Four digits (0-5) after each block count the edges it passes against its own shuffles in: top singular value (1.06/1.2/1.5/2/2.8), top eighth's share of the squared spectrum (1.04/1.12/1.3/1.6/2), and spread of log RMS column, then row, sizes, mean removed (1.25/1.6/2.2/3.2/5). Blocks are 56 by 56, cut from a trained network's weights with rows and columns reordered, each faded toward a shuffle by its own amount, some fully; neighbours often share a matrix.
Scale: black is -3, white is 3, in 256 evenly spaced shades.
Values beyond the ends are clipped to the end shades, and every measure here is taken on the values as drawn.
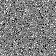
1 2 0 0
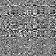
4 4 2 3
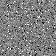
0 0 0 0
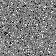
0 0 0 0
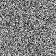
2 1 0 0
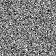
1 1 0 0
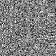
3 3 1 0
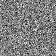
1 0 0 0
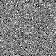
2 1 0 1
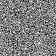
2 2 0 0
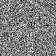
2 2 1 0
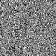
3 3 1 1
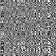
4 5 3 3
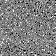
1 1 0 0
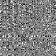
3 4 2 2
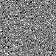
3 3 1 1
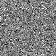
2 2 0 1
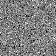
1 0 0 0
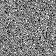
1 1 0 0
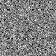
3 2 0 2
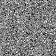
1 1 0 1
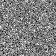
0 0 0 0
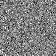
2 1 0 0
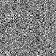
3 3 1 2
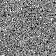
1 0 0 0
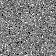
0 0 0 0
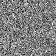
1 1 0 0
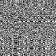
4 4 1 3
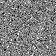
0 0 0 0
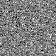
2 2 0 1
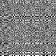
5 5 1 3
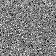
0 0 0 0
